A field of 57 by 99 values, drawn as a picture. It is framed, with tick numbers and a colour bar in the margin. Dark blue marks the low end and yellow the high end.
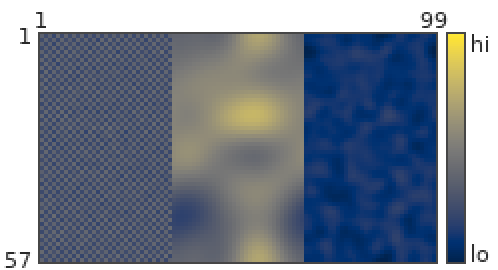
The table splits into one row of 3 panels. Panel 1,1: low, checkered. Panel 1,2: middling, smooth, strong in contrast. Panel 1,3: very low, blotchy, faint in contrast.
